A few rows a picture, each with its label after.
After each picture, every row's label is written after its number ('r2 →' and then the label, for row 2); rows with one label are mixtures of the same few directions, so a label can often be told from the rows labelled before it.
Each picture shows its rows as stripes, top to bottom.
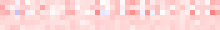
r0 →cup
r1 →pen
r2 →cup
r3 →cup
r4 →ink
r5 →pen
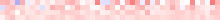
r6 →cup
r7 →pen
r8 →cup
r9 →pen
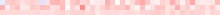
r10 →pen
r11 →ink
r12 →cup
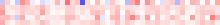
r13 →ink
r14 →pen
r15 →pen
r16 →cup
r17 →pen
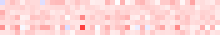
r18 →pen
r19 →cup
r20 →pen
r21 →ink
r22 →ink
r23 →ink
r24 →cup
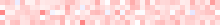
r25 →cup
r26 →ink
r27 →pen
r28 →pen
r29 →ink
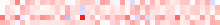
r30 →cup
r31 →ink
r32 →ink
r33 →ink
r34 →cup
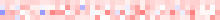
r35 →ink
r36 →ink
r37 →pen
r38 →cup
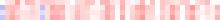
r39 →cup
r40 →pen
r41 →pen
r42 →pen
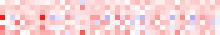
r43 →ink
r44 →ink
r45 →pen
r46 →pen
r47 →cup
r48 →pen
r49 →ink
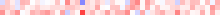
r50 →ink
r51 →cup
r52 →ink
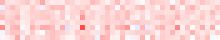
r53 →pen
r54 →pen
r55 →ink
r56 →ink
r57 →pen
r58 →ink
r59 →pen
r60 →cup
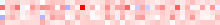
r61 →pen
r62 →ink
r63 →pen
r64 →pen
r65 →pen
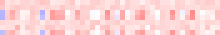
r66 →pen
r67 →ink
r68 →pen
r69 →pen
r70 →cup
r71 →cup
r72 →pen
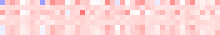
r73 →pen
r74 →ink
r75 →ink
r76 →pen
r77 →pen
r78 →pen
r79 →pen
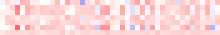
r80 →ink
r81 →cup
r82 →cup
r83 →ink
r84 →pen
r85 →cup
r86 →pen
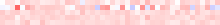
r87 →ink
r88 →cup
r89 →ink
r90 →cup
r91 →pen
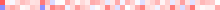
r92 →pen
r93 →pen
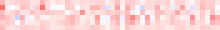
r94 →pen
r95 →pen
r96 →ink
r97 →cup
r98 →cup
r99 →pen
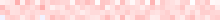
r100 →cup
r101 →pen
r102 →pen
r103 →pen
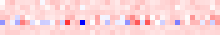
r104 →pen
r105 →ink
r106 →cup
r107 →cup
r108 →ink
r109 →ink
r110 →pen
